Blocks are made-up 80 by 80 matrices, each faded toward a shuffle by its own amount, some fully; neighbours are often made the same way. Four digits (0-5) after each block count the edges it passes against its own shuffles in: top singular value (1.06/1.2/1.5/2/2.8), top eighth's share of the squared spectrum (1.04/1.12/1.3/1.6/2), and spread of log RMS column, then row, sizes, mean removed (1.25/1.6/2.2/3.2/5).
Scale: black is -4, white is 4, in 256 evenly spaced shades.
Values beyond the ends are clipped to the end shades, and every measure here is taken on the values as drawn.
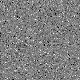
2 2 0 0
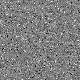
2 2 0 0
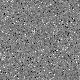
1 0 0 0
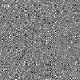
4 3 2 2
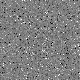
2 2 0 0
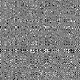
4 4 2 3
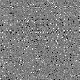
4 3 1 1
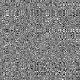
4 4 2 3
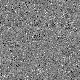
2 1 0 0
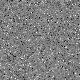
0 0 0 0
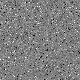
0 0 0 0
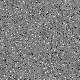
0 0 0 0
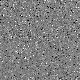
0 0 0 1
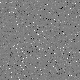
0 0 0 0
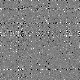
2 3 2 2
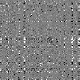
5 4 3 2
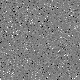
2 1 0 0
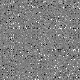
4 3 1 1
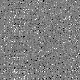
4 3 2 1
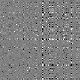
5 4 3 2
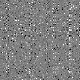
4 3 2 2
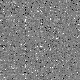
3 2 1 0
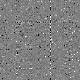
4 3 2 1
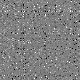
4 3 1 1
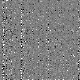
3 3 3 2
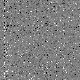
2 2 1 1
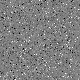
0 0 0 0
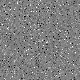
0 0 1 0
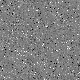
0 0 0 0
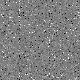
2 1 1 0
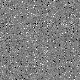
1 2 2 1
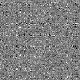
4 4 2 2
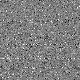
1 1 0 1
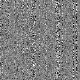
2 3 4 0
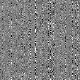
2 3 4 0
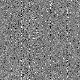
2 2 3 0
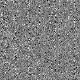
1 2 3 0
